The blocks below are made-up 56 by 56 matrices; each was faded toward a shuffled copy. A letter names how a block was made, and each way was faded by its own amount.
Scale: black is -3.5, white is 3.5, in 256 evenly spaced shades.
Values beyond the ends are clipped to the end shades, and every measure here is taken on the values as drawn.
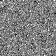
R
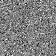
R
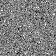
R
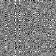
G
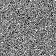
R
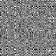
G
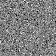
R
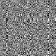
G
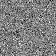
R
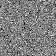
R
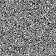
R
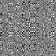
G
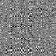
G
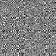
G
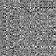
G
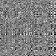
G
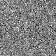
R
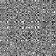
G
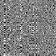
G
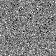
R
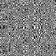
G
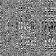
G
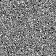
R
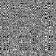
G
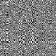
G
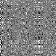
G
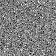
R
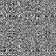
G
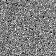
R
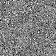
R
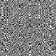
G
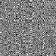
G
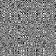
G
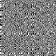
G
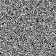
R
